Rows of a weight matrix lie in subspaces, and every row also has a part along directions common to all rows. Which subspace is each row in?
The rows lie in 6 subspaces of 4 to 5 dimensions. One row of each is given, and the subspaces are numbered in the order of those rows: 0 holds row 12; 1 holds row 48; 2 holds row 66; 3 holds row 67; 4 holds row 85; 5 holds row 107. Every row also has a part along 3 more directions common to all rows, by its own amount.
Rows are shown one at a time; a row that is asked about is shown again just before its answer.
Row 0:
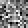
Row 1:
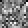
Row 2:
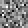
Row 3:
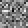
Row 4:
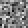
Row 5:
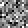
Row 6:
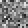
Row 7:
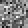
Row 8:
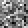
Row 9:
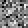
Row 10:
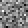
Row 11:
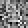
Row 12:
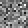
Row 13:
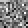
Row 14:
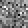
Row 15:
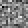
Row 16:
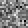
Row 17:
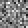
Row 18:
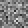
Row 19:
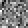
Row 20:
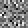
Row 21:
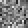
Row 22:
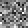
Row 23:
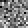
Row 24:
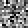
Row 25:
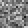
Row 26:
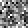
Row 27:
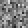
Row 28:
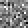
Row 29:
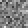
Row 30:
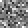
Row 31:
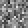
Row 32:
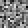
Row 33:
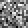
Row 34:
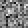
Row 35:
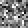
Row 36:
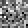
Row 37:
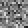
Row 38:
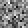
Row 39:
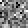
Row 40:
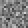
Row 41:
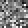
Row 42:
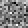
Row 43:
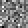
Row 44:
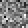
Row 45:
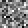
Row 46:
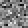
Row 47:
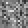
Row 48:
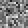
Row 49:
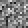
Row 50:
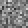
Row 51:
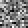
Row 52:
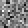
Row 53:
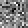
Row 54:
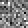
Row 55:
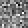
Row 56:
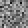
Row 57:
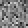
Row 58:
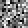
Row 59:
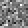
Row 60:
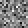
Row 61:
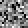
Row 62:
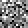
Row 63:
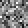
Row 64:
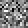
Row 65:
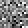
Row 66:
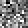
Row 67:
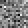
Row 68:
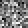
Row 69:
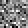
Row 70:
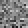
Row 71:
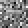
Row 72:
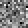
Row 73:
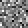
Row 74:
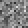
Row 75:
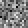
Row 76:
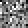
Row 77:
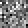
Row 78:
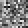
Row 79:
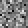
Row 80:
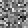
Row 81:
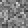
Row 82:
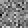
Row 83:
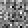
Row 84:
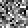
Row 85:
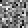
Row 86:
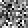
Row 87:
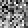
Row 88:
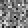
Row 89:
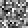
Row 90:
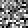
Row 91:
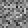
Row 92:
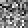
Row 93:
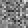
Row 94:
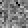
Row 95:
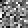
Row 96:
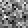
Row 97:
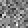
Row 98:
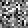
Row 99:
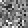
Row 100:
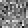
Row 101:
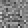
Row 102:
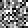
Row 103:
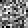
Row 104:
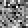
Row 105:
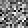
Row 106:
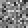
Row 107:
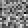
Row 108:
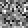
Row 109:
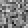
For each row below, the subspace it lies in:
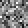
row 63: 2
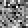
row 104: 4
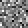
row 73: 2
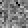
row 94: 4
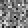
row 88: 2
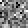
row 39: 4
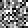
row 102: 0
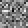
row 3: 0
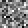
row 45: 4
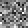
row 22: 0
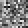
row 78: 5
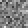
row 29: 4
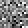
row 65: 5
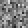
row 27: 2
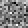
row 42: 1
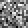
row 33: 1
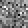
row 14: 3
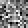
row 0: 3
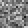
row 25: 1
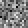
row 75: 5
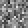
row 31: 2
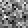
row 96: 4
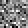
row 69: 5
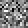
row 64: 0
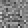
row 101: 3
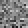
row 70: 5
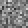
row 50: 1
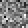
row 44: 4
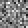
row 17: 3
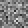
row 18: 1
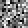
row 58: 2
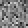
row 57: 1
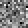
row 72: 3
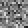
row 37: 1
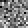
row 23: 3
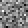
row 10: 2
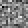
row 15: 1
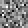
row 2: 2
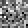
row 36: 4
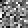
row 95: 2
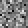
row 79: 2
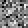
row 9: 1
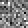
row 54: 3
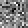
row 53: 0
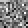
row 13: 3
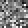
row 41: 5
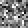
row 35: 4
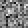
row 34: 1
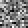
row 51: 5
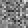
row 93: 3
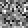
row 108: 0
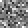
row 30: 0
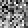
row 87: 2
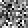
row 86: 5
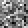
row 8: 1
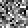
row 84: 5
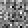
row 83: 3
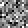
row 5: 4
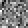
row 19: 1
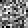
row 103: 0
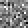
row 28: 3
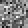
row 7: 0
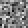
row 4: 5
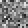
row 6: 4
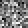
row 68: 5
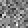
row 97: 2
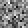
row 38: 2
